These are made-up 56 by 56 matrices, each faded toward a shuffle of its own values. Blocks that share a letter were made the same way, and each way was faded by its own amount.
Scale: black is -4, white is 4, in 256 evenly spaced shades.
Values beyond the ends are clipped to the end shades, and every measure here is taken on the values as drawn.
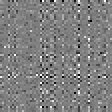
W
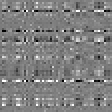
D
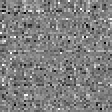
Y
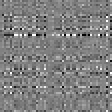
D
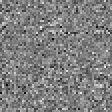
Y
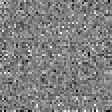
Y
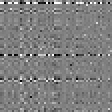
D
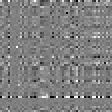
D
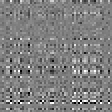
D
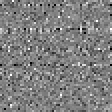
Y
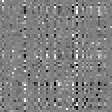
W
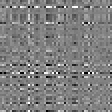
D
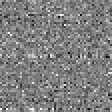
Y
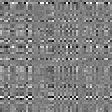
D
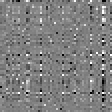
W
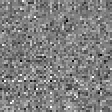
Y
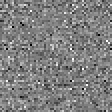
Y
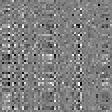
W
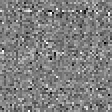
Y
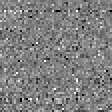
Y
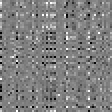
W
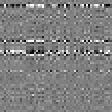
D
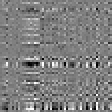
D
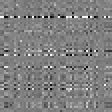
D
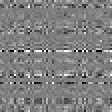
D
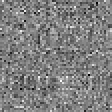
Y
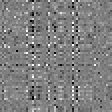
W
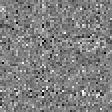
Y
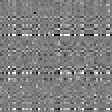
D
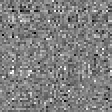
Y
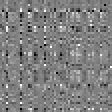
W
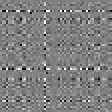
D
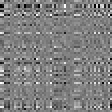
D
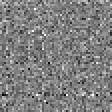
Y
